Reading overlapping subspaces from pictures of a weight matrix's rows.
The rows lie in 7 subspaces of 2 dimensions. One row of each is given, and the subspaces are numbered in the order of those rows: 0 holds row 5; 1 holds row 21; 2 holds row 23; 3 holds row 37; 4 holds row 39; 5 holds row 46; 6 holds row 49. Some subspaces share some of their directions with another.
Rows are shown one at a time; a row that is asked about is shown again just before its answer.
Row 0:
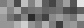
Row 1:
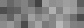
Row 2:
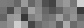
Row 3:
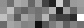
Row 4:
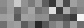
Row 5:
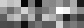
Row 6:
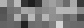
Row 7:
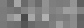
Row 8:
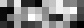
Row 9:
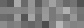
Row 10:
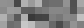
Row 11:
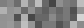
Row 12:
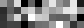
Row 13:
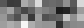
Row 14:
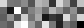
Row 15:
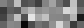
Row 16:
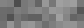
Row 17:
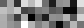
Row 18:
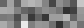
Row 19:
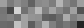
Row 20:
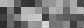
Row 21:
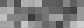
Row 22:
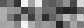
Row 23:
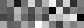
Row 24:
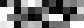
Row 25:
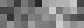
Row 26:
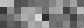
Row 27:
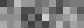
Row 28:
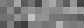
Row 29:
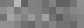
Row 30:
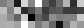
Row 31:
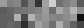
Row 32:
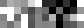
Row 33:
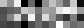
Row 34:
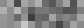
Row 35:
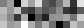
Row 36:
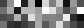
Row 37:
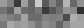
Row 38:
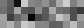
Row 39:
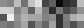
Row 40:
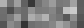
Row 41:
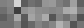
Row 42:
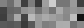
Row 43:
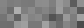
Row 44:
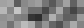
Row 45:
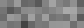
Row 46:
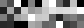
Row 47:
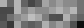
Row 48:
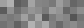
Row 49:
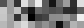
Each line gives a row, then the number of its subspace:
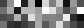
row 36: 3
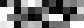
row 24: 1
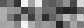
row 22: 0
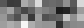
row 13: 0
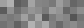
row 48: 6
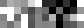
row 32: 4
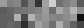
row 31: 2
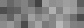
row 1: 4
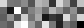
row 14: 1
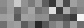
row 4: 2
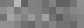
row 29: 4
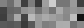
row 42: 2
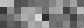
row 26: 6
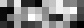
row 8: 1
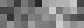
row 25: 4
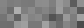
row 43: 1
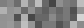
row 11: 2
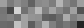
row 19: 1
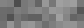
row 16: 4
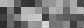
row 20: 6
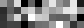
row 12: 6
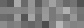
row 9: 6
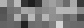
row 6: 0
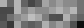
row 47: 1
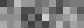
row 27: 6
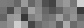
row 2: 5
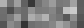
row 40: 3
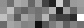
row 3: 2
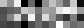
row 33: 0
